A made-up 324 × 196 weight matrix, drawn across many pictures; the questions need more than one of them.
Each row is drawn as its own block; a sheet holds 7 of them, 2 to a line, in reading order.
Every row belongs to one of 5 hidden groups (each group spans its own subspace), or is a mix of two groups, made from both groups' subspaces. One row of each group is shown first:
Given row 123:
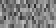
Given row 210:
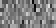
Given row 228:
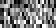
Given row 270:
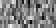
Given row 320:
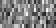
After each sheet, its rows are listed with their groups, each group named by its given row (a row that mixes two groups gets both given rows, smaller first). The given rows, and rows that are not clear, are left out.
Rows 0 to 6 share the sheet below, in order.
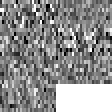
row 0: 210
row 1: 228
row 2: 320
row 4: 320
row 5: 123
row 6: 123 and 210
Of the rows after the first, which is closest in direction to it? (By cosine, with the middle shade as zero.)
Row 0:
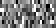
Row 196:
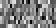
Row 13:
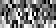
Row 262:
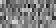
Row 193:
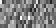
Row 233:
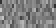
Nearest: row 233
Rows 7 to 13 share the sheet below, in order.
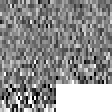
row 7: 270
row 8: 228 and 320
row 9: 228
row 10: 123
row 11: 123
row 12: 270
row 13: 210
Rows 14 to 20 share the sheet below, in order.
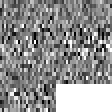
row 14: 228
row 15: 123 and 228
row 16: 210
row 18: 123
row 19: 270
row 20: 320
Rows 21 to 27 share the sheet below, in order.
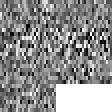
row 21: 123 and 320
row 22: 270
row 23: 123
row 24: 123
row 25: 123
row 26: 210
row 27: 123
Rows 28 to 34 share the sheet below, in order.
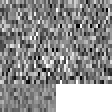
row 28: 210
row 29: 228
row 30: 123
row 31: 270
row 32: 320
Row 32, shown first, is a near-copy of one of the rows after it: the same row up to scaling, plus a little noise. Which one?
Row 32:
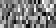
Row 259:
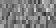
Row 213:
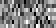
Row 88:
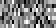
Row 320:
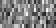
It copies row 259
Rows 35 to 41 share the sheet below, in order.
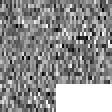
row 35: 228 and 270
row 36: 320
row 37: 228
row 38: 123
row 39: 270
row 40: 123
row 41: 270 and 320
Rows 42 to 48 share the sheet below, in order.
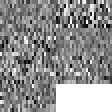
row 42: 270
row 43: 210 and 270
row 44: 320
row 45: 320
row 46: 228 and 320
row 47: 123 and 320
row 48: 210
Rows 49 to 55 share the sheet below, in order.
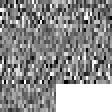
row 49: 210
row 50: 210 and 270
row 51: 123
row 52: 270
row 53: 228
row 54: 270
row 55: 270
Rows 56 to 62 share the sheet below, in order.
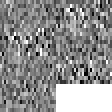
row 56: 210 and 320
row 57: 320
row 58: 320
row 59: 228 and 320
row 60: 228
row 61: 210
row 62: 123
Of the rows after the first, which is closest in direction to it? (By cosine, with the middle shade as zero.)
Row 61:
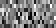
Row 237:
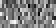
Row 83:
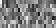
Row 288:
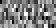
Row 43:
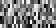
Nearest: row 43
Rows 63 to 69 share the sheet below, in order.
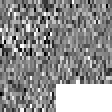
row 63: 320
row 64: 210
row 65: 123 and 210
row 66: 270
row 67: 270
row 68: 210 and 228
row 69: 228
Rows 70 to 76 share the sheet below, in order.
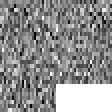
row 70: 320
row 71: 320
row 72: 210
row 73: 123
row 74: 228
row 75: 123
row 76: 270
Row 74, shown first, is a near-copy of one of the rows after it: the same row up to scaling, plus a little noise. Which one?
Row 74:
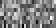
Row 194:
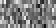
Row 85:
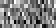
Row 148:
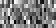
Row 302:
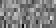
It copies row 302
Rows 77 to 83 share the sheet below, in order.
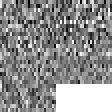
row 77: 270
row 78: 228 and 270
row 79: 210
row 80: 210
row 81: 123 and 210
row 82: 228 and 320
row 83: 123 and 228
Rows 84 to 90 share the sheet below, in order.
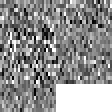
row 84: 320
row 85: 228
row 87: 210
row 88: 320
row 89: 210 and 270
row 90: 210
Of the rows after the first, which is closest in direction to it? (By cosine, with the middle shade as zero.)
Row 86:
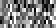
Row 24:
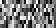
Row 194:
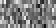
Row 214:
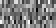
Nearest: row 24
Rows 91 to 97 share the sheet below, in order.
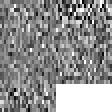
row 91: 320
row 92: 123
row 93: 270
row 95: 320
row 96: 123
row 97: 320
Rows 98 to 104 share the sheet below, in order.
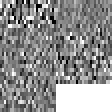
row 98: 270
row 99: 228
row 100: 228
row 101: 320
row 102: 123 and 228
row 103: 210
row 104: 123
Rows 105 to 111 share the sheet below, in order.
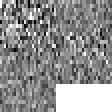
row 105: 270
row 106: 210
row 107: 123
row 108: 320
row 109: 270
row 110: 210
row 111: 123
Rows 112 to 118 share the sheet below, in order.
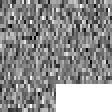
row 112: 270
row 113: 228
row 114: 123
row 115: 270
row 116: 228 and 270
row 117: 210
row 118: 270
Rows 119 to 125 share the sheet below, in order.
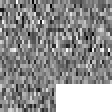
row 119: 210
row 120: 320
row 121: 123
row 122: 123
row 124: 123
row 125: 270
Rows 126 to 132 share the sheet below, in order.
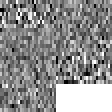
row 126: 210
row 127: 228
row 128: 123
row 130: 210 and 320
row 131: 270
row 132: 123 and 210
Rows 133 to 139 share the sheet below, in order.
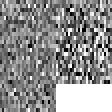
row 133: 123
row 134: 320
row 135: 210 and 270
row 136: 270
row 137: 270
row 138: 123
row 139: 320
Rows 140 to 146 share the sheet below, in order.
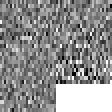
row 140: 270
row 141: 228
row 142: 123
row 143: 123
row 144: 228
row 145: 210
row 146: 210 and 320
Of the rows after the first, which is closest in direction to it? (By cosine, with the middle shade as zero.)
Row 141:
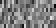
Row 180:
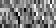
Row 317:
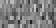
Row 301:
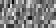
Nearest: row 317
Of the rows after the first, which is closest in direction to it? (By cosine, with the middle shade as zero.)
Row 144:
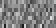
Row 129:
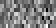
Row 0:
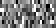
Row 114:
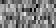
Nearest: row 129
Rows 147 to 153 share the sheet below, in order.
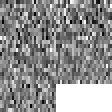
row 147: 210 and 320
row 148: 228
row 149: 210 and 320
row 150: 123
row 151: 320
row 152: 228
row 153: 270
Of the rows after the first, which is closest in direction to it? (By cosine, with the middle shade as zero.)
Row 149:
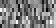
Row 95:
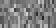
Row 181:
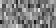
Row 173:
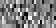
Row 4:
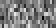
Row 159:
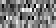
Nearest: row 4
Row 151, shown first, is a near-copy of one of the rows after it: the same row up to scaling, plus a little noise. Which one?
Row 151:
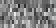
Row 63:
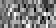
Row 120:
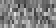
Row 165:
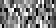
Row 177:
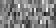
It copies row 120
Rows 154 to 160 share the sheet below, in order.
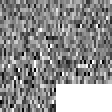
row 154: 123
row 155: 228
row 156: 228 and 320
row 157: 210
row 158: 210
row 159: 123
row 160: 210 and 228
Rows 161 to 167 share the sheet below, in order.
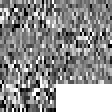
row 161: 320
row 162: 210
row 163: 270
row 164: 123
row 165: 320
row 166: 228
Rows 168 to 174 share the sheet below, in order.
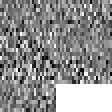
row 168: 210
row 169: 123 and 320
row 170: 210
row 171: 228
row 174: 320
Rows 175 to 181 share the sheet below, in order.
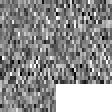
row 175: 320
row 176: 210
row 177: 320
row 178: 228 and 320
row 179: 123
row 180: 210 and 320
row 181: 270
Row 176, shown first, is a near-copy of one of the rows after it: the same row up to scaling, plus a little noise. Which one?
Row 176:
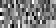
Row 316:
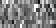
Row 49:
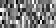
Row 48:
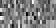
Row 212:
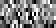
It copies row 48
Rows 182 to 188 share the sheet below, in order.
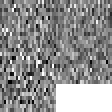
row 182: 320
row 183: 320
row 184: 210
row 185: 270
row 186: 270
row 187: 210
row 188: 123
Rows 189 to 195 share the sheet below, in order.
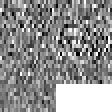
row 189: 228
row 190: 270
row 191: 270
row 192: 228
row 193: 123
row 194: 228
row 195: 320
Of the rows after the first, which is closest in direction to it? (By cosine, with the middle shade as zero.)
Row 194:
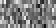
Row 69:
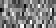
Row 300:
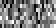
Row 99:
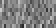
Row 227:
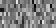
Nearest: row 99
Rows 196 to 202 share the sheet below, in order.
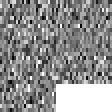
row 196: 270
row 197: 228
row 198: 320
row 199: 228 and 270
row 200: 270
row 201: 270
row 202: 228 and 270
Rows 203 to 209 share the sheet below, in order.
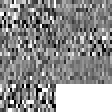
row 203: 228
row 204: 123
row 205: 210
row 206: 320
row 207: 270
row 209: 270
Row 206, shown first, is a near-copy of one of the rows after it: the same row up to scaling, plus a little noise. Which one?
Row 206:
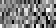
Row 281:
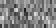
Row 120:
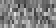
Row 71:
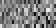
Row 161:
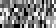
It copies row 71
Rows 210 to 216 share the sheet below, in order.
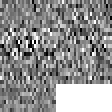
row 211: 210
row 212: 210
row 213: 320
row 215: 123
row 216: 123
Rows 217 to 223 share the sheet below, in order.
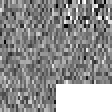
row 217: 228
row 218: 270
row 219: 270
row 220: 270
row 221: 228
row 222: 123 and 270
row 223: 210
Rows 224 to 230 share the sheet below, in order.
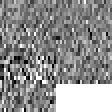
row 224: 228
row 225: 270
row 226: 123
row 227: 210
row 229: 228
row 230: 228
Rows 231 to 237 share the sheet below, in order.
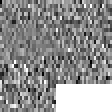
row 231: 123
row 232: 123
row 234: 123 and 320
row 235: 320
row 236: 210
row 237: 123
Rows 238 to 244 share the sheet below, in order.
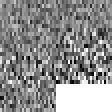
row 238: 228 and 270
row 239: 123
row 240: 270
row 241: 270 and 320
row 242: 270
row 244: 123 and 228
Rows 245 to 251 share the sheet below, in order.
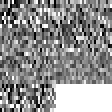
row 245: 228
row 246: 228 and 320
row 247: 210 and 320
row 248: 123
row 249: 123 and 210
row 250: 320
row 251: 210
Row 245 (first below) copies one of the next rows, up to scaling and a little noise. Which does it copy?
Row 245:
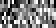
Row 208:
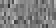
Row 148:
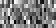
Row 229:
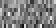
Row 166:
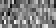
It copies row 166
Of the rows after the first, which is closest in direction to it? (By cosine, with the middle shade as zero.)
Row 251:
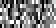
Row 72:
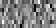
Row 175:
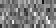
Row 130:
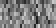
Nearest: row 130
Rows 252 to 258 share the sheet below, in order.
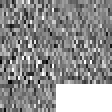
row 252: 270 and 320
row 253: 228
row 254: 210
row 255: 210
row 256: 270
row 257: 123 and 320
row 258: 210 and 270
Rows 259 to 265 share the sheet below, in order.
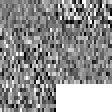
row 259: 320
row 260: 123
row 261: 228 and 270
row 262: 123
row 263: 320
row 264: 228 and 270
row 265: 210
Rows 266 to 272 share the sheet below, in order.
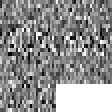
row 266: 270
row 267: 123
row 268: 270
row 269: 320
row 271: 320
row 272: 270
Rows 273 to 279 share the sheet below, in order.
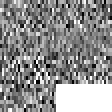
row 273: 228
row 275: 210 and 270
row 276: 228 and 320
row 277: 320
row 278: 270
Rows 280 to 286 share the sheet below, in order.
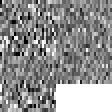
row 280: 123
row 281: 320
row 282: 320
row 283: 270
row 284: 228
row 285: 228
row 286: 123 and 270
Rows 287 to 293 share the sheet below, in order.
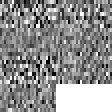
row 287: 320
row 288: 123 and 320
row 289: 270
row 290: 228
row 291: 123 and 210
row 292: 228
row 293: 270
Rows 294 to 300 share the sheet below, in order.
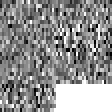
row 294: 270
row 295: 228
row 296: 320
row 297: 210
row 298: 210 and 270
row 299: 270 and 320
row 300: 210
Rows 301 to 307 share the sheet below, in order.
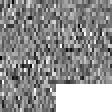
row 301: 228 and 270
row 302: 228
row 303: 320
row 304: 123
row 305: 123
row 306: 270 and 320
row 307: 210
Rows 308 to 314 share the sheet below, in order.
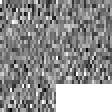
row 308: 123
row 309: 270
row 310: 123
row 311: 270
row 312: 320
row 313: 123
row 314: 270
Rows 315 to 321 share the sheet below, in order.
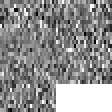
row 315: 320
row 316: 210
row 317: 210 and 270
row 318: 123
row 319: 320
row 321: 270
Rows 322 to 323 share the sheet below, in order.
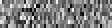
